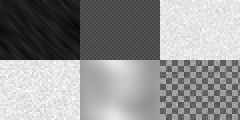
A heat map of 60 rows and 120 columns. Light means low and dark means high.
The table splits into 2 rows of 3 panels. Panel 1,1: very high, slanting down to the right, faint in contrast. Panel 1,2: high, checkered, faint in contrast. Panel 1,3: very low, fine-grained, faint in contrast. Panel 2,1: very low, fine-grained, faint in contrast. Panel 2,2: low, smooth. Panel 2,3: middling, checkered, strong in contrast.
